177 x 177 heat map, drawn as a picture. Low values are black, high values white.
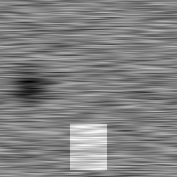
In the bottom middle lies a patch that is higher than the rest. One dip sinks in the middle left. The ninth with the lowest average is the middle left. The ninth with the highest average is the bottom middle.
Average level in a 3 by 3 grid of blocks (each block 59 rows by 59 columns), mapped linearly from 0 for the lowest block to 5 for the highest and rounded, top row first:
2 2 2 / 0 2 2 / 2 5 2
